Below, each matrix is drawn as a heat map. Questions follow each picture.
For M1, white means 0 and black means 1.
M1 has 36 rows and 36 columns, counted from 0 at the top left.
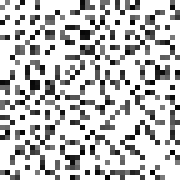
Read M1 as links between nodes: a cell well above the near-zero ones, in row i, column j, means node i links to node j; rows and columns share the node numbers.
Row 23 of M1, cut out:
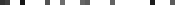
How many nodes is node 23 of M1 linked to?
10
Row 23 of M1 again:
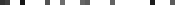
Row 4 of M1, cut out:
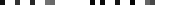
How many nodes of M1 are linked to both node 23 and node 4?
3
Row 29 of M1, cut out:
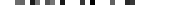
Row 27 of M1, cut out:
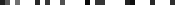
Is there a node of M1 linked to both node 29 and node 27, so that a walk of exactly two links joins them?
yes
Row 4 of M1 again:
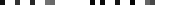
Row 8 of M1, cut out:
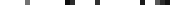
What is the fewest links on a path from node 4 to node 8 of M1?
4
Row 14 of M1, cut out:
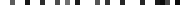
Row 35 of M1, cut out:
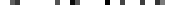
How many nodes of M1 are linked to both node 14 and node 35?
8
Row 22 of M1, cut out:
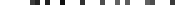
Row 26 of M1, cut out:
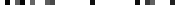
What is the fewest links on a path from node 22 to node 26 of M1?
2
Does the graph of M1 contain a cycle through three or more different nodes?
yes
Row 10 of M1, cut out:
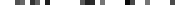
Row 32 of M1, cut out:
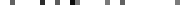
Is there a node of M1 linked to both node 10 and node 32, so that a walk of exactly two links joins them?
no
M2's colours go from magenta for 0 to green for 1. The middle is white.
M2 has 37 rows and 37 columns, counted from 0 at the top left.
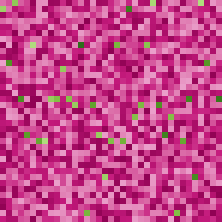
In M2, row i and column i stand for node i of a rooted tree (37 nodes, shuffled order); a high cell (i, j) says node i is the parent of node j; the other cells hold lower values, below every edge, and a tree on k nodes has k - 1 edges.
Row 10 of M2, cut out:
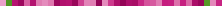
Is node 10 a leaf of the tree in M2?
no
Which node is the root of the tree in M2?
35
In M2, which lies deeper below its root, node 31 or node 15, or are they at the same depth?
node 31
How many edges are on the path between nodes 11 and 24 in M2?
5
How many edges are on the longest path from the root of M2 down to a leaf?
12
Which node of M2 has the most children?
16
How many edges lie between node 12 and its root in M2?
3
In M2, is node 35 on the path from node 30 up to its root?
yes
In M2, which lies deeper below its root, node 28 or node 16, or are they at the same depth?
node 16
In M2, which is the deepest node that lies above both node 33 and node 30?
23
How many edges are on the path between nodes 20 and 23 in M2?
1
